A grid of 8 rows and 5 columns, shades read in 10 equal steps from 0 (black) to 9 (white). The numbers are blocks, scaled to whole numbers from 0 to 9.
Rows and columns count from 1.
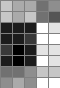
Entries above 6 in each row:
1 2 2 2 2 2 2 2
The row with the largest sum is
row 8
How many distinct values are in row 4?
3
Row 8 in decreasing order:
9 9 6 5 5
